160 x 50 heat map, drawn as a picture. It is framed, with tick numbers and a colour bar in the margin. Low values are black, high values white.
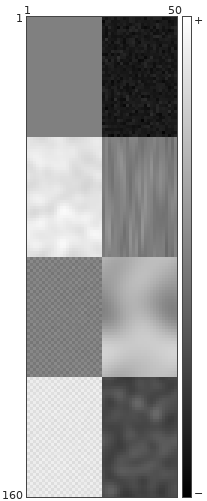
The table splits into 4 rows of 2 panels. Panel 1,1: middling, flat. Panel 1,2: very low, fine-grained, faint in contrast. Panel 2,1: very high, blotchy, faint in contrast. Panel 2,2: middling, streaked downward, faint in contrast. Panel 3,1: middling, checkered, faint in contrast. Panel 3,2: high, smooth. Panel 4,1: very high, checkered, faint in contrast. Panel 4,2: low, blotchy, faint in contrast.
